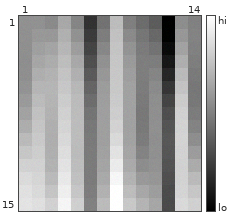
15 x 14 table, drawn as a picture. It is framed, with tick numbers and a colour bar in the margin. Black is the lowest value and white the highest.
There is an overall slope up to the bottom left. The ninth with the lowest average is the top right. Overall the values sit about 60% of the way up the scale. The grain runs up and down.
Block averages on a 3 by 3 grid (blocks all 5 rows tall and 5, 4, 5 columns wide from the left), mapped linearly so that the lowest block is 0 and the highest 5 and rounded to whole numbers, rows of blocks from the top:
3 1 0
4 3 1
5 4 2
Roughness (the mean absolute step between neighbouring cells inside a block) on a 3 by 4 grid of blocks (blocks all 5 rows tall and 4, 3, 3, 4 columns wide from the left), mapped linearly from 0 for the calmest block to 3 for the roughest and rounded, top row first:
0 2 1 3 | 0 1 1 3 | 0 1 1 2
